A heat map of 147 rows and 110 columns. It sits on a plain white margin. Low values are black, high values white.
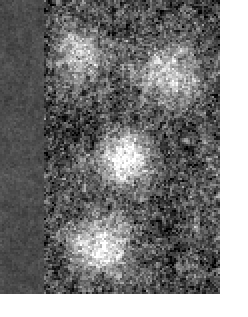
Mirror symmetry: none. Bumps: four. Seam: vertical, 20% of the way across, the left part calmer. Average level on the scale: 40%. Slope: none.
